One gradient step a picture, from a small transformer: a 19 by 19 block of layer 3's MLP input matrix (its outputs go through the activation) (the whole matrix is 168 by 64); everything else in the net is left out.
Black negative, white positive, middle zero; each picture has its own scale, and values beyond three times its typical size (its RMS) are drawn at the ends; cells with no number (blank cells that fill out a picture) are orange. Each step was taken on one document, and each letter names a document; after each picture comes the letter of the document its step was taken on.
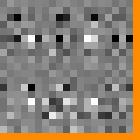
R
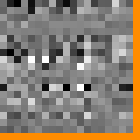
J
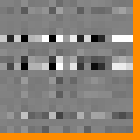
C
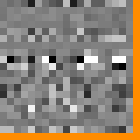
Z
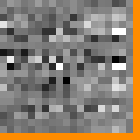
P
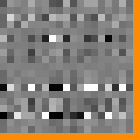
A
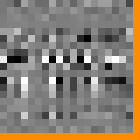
C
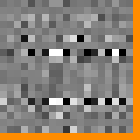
R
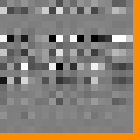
C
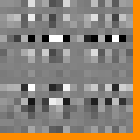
A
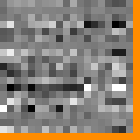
P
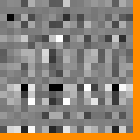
R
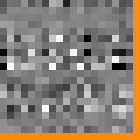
Z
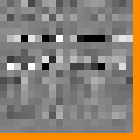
C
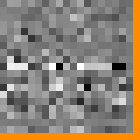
Z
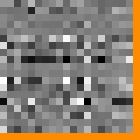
J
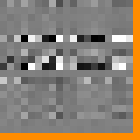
C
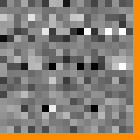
Z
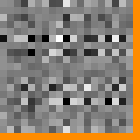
R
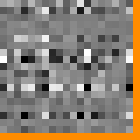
J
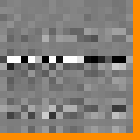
P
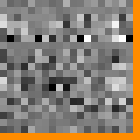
Z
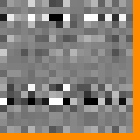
A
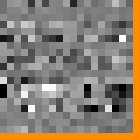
Z
